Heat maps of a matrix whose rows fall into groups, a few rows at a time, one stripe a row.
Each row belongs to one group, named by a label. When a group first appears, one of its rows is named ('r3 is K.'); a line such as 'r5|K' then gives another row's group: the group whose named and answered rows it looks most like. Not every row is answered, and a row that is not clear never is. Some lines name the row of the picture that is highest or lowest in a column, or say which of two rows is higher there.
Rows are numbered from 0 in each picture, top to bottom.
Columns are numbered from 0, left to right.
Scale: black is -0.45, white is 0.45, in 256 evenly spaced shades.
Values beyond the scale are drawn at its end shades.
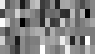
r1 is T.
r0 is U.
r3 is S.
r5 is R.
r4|R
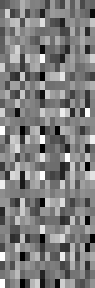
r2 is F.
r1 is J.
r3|T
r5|T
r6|F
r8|J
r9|F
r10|J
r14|U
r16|T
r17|R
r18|T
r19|F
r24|T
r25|R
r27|T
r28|U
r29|T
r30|T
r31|U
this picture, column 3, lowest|12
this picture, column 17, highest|12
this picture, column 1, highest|1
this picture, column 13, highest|17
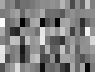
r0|R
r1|F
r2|U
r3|R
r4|F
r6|U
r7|T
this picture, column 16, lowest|2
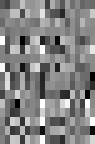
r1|F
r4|U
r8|J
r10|T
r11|R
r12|R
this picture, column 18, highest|13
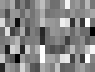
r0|R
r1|F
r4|T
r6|R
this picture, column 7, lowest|7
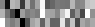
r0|F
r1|R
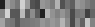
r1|J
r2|R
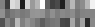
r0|F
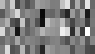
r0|R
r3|R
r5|J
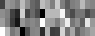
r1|J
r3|U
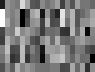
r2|U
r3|T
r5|J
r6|J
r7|T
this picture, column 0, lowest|0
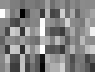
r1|U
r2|R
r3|F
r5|F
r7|J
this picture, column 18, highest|3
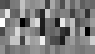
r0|S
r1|J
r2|U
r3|T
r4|F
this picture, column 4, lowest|2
